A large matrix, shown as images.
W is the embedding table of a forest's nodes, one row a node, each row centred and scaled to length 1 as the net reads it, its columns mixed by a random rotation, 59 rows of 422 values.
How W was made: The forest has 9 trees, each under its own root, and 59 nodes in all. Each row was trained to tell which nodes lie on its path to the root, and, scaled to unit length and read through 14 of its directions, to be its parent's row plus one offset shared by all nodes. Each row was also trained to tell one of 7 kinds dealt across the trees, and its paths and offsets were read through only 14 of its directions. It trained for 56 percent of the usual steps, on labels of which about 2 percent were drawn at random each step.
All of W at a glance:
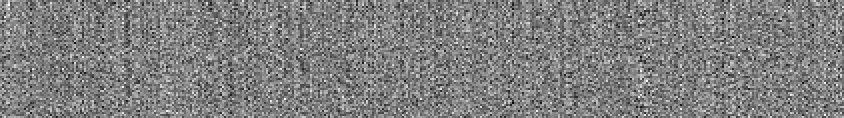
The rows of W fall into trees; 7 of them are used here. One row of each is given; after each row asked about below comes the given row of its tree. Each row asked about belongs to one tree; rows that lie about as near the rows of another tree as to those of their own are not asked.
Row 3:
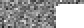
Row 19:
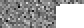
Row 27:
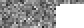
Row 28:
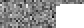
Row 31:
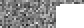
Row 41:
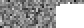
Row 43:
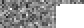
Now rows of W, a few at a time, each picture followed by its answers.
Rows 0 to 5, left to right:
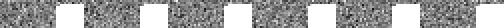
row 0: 43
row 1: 19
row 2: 43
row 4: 43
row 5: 3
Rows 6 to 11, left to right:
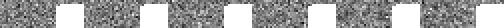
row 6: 28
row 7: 31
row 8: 43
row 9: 43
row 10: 27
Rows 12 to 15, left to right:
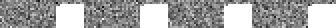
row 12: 31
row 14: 41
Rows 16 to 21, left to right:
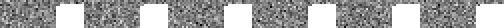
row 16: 31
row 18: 41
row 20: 31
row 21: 28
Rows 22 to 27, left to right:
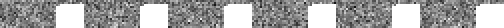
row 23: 43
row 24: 3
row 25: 41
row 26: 43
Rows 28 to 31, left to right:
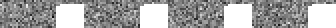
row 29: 41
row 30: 31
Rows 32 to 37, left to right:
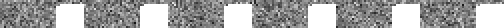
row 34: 41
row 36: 19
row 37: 41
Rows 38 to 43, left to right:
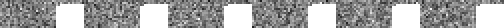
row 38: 41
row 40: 28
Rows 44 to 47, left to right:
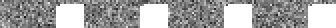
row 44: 41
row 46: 28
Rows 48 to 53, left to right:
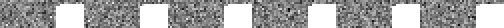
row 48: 27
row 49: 3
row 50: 43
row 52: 27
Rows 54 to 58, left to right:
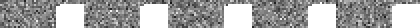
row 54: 19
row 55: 28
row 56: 43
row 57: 41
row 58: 3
